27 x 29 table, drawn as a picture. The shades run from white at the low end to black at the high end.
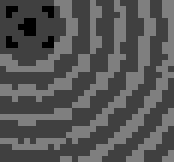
Rings spread out from the top left. In the top left lies a patch that is higher than the rest. Neither half mirrors the other. The ninth with the highest average is the top left.
